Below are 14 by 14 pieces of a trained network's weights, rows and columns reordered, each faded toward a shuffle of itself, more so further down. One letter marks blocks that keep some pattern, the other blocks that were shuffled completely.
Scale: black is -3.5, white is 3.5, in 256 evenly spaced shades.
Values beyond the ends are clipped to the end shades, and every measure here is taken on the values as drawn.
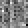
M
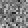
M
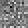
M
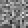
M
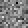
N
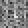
M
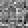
M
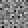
N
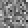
N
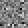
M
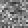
N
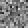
N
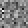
M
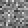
N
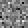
N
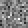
N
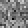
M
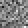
N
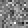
N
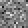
N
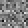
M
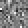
N
